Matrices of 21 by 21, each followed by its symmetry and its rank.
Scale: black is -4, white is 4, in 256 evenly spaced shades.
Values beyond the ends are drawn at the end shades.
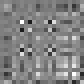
symmetric, rank two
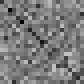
symmetric, full rank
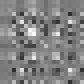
symmetric, rank three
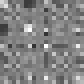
symmetric, rank three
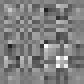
symmetric, rank two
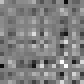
symmetric, rank two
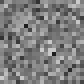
symmetric, full rank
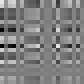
neither, rank one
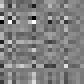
neither, rank two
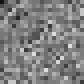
symmetric, full rank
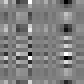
neither, rank one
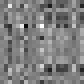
neither, rank two
